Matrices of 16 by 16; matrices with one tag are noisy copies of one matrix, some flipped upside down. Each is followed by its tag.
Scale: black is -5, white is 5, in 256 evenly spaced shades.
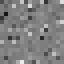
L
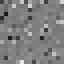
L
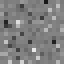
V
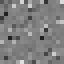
L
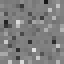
V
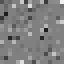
L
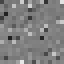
L
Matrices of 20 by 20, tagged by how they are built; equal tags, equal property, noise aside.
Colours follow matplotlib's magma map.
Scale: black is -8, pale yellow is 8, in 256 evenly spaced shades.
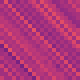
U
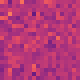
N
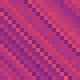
U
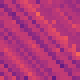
U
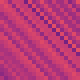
U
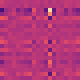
N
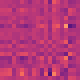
N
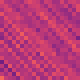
U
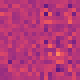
N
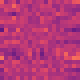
N
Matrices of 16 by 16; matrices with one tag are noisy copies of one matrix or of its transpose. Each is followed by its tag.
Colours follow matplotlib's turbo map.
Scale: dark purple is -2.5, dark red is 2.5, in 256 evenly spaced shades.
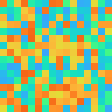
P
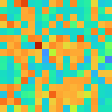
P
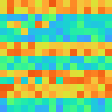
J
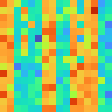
J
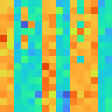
J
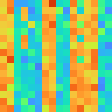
J
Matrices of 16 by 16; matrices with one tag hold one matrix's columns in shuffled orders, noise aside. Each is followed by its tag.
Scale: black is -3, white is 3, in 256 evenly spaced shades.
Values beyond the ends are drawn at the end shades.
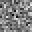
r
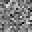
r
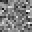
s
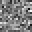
s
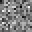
s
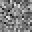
r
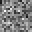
s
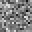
r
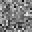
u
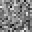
u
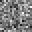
u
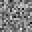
r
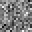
u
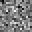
s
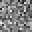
s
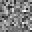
s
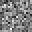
r
